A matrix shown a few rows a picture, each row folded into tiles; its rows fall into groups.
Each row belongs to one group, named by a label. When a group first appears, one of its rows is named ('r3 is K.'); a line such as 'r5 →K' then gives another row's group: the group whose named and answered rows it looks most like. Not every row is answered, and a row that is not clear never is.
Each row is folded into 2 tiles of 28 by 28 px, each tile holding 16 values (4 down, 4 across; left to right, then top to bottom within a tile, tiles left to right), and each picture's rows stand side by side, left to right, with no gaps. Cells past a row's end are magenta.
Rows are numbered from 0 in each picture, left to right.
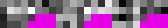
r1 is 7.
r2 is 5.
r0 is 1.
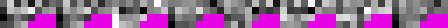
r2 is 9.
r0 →1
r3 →1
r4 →5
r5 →9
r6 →7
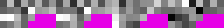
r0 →7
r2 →9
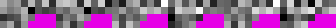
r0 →5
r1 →5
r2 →7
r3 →1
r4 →7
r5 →1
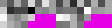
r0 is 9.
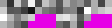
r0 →9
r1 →7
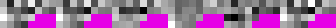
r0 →9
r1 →9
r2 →9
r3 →9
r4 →5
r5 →9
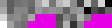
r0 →9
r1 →5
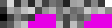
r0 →1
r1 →7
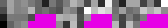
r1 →7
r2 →7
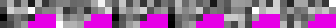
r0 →1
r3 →1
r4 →7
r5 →7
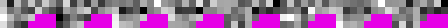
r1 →1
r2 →9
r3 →9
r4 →5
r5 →7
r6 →9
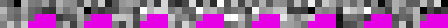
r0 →5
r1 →5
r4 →7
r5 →9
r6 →1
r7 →5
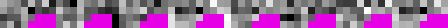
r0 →5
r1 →5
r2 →1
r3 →9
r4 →9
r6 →7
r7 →9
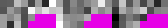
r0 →7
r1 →9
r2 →1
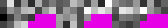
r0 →1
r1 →7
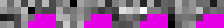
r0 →5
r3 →1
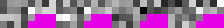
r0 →7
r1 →7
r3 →7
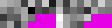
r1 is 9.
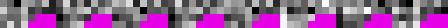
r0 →5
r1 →1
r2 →5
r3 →1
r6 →1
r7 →5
